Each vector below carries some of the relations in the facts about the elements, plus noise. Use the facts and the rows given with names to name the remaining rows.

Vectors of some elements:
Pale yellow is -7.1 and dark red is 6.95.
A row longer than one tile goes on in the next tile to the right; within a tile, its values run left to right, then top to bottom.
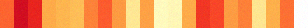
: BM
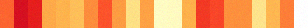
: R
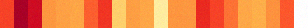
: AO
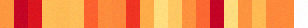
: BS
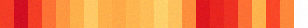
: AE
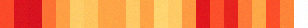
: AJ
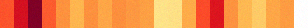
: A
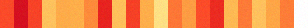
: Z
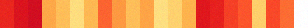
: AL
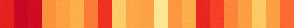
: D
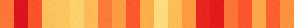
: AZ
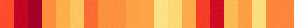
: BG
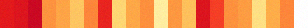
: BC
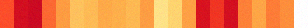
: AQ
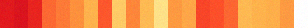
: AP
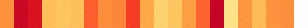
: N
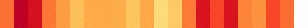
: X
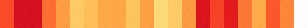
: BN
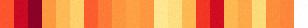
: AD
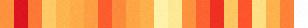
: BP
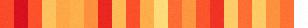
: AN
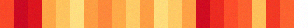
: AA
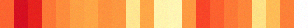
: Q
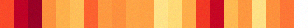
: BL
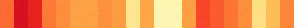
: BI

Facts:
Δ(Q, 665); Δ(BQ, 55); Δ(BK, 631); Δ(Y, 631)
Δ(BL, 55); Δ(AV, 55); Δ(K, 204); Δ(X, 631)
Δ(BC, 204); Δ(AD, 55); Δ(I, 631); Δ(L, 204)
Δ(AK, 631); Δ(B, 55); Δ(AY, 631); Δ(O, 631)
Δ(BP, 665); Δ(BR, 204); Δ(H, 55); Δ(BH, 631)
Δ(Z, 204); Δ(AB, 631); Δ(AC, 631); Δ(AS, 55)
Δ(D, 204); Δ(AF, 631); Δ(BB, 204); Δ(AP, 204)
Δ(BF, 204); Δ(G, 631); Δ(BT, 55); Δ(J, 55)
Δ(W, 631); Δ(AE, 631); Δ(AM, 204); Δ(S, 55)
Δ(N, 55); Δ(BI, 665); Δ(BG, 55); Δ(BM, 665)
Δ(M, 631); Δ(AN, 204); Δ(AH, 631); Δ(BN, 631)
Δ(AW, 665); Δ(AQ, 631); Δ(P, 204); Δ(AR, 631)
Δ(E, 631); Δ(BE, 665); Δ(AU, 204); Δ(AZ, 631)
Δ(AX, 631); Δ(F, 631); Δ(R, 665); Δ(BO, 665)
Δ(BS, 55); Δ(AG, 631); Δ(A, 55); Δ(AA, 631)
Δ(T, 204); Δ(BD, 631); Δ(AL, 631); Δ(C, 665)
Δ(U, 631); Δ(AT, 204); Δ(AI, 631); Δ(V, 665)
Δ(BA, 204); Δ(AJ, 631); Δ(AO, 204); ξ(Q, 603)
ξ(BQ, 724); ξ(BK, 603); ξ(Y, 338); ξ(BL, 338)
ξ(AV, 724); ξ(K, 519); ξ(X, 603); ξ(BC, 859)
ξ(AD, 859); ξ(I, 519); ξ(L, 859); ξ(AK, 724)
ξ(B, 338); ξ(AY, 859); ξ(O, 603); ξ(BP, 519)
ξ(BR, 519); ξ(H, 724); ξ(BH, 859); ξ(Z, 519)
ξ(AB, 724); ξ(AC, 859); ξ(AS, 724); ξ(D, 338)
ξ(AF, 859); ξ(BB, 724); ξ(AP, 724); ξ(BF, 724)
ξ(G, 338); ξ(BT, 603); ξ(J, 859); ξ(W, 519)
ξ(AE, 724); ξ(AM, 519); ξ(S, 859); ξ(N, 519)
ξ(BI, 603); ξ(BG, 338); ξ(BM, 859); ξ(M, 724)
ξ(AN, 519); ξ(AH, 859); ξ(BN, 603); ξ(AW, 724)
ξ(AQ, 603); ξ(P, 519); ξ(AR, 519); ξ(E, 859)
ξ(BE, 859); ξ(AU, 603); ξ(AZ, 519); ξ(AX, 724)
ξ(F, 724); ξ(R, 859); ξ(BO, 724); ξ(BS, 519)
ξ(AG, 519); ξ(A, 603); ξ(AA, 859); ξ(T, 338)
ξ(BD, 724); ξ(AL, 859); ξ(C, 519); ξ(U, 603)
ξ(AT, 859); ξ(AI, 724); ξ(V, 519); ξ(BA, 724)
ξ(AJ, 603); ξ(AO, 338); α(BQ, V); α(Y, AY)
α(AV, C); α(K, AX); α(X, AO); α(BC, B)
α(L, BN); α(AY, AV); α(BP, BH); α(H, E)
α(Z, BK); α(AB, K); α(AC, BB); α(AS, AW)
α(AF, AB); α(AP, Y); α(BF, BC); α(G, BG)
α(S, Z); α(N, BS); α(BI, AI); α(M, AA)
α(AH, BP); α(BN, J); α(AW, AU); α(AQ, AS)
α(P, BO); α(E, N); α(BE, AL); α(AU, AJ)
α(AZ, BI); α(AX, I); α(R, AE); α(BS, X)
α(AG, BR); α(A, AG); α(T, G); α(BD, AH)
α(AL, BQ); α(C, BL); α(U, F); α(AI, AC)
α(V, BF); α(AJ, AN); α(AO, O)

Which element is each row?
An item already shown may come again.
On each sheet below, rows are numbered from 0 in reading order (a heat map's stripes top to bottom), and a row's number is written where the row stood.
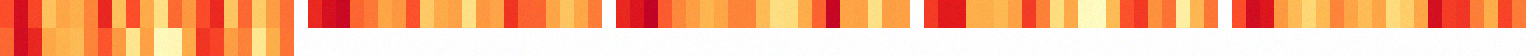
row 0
BR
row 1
AU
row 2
BQ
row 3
BE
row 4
Y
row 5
BM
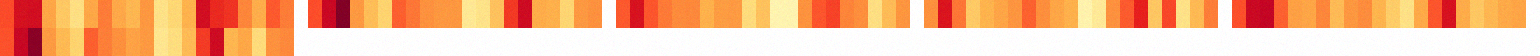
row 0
AF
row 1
S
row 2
AW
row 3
C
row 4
H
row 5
AD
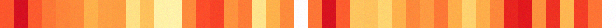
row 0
BO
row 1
I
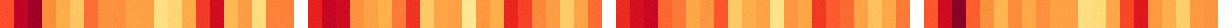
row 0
BG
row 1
D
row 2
AU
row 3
BT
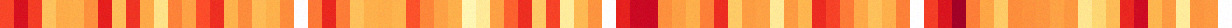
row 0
P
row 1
V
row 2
T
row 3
B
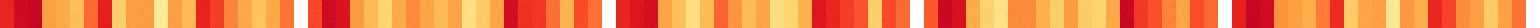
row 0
L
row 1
G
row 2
AL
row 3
E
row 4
D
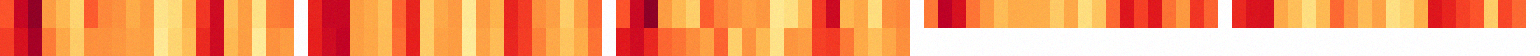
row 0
J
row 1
AT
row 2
AD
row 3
O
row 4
AL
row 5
B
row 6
L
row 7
BA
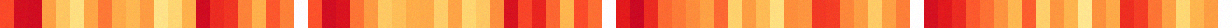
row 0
AF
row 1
BK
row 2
BB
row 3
BF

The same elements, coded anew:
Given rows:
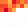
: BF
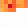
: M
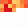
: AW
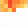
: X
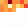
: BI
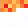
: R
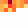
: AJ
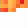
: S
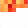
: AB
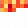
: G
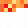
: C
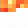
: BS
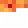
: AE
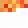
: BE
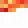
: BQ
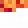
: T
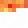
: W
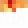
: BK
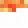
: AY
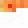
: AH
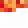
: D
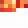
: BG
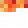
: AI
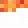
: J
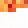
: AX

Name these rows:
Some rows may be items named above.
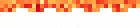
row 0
V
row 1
Y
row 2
BE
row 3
BC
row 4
L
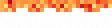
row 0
AQ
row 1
BE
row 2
BM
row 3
L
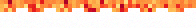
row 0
AJ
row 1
AP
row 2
AJ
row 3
AO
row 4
G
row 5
BP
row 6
AF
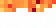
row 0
E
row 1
AU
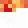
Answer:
AW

